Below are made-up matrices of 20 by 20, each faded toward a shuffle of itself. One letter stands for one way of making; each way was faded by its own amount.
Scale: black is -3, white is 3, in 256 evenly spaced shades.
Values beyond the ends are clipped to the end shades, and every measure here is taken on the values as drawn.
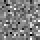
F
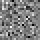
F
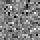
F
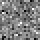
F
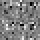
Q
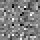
Q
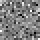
F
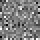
F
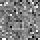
F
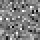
F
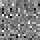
Q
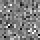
F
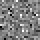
F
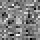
Q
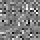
Q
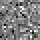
F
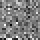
Q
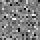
F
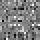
Q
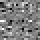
Q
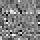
Q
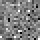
F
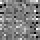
Q
